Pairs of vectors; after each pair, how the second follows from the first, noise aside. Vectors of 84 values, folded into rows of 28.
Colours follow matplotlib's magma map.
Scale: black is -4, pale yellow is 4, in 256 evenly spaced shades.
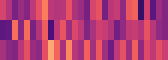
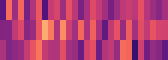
wrapped around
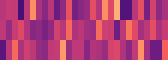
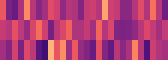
reversed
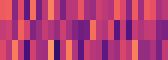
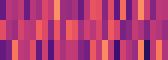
wrapped around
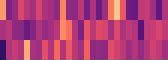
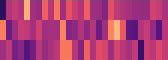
wrapped around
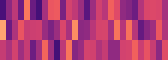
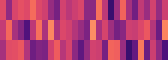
reversed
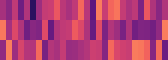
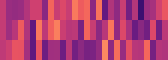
wrapped around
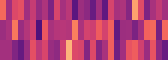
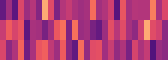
wrapped around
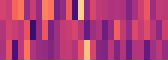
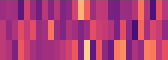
reversed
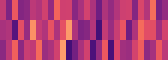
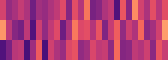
wrapped around
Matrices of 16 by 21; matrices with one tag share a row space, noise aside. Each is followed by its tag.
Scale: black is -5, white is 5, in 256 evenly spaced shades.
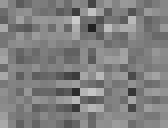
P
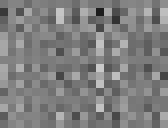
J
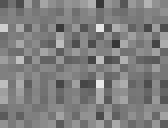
J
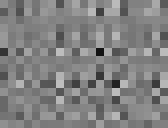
J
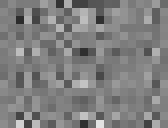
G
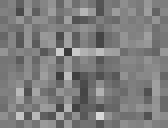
G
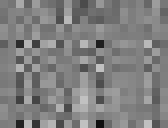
G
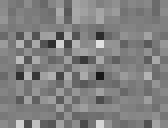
G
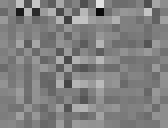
G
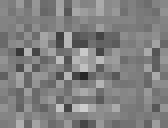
G
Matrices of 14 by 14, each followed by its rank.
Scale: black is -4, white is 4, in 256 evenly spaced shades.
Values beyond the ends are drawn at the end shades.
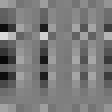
one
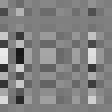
one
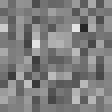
three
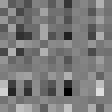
two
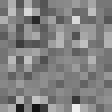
three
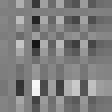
one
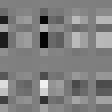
one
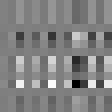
one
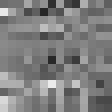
three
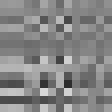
two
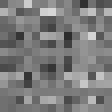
three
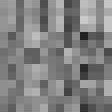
two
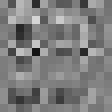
two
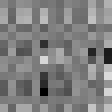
two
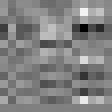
two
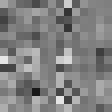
three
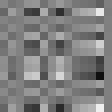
one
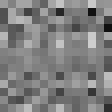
three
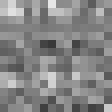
three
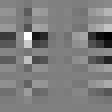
one
